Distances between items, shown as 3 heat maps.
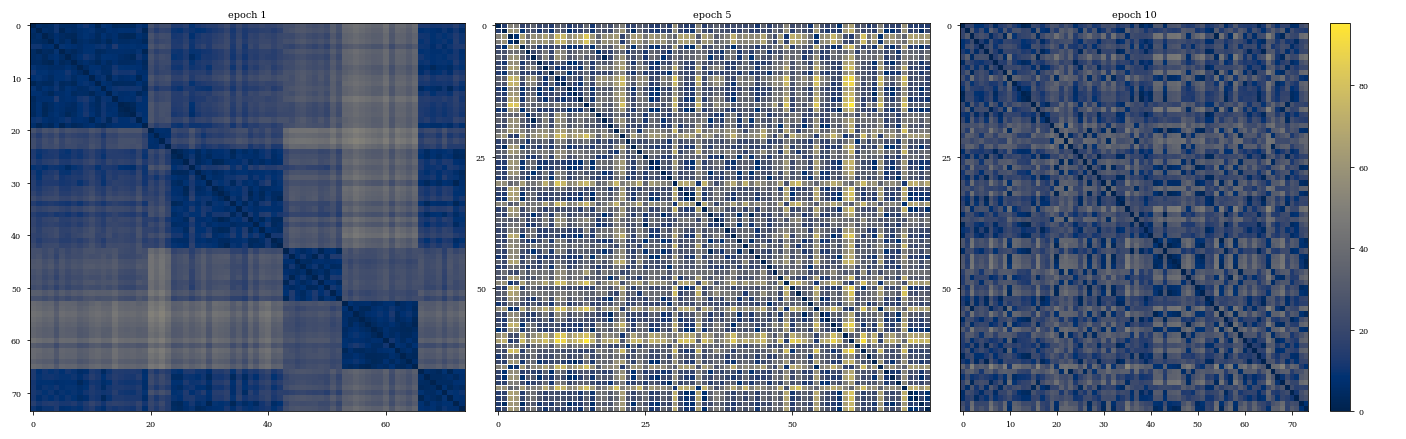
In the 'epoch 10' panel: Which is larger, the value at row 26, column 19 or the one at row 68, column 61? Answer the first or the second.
the first
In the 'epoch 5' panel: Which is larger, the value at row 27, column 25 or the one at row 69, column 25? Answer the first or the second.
the second
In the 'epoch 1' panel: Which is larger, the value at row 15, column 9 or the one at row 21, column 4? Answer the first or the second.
the second
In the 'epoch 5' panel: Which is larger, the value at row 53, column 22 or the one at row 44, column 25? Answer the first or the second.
the second
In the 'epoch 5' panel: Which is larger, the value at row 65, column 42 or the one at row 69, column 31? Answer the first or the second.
the second
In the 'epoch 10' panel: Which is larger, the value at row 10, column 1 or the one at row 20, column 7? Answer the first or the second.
the second
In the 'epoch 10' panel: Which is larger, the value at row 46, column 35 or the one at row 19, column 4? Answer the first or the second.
the first
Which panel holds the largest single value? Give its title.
epoch 5
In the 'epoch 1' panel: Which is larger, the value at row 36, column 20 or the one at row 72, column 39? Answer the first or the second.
the first
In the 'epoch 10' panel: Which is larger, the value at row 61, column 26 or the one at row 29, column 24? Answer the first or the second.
the first
